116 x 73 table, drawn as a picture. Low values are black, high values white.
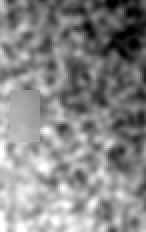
Ninth with the highest average: bottom left. Odd rows or columns: none. Lone odd cells: none. Slope: up to the bottom left. Odd patch: calmer, in the middle left. Ninth with the lowest average: top right. Stripes: none. Grain: blotchy.
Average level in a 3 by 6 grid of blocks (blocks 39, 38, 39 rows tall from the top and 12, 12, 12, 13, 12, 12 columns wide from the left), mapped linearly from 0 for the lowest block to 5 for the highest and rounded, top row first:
322110 | 443221 | 554433
